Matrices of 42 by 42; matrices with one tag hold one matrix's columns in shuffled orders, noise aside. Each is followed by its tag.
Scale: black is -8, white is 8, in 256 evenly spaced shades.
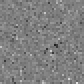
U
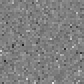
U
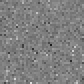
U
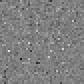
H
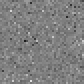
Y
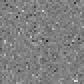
Y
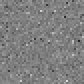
Y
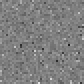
U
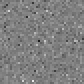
Y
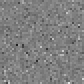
U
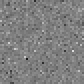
H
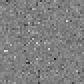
H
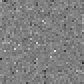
H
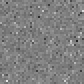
Y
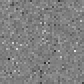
H
